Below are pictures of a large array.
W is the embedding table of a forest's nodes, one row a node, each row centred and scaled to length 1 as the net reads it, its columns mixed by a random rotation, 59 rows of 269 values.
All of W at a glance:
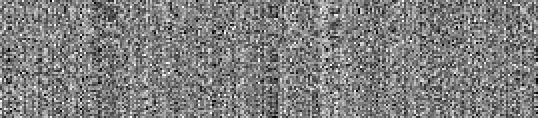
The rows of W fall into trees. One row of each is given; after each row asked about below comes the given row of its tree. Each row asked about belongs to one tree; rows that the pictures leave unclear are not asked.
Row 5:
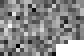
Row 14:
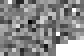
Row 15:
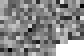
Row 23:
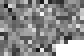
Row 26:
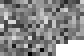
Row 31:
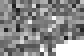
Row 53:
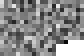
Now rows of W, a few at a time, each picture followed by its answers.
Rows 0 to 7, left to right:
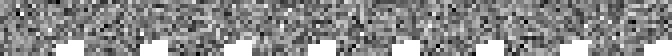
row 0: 31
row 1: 14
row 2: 26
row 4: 5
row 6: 5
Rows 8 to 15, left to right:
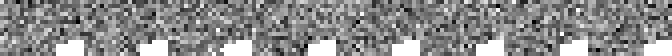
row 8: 53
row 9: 23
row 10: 31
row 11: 14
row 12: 5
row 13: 14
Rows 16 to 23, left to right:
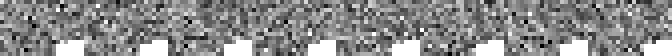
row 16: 15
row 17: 53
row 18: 5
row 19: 14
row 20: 31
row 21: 26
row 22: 5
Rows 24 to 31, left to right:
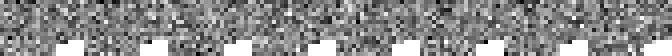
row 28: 5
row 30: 53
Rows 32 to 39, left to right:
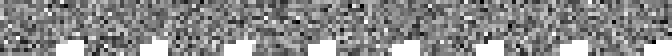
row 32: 15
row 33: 5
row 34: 53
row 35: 53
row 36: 31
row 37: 23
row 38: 26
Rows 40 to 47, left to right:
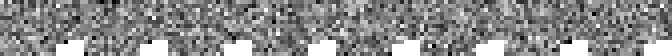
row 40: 53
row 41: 53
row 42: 23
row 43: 5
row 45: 26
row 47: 15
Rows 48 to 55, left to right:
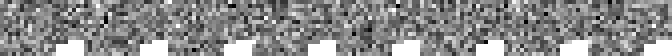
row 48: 53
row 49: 5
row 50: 15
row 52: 15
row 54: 5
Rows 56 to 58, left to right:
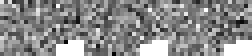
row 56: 53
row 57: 26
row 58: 53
